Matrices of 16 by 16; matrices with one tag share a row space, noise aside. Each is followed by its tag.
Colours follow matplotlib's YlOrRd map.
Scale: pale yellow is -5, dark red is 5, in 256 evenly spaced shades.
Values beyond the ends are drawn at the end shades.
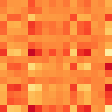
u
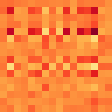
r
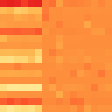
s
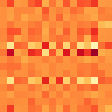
r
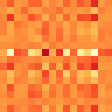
r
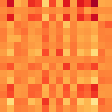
r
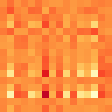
r
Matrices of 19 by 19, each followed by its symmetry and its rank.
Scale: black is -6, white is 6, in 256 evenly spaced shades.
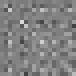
symmetric, rank three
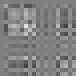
symmetric, rank two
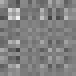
symmetric, rank two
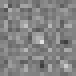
symmetric, rank three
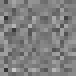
neither, rank three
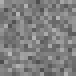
neither, full rank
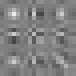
symmetric, rank two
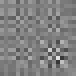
symmetric, rank three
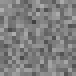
neither, full rank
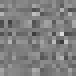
neither, rank three
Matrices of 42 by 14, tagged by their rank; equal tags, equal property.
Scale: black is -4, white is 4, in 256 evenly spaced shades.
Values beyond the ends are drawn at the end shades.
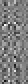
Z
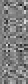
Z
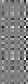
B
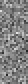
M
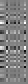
B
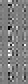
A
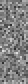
M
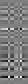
B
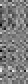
Z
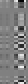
B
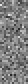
M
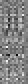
Z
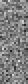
M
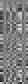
A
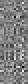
Z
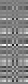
B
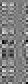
A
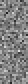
M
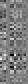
A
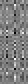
A
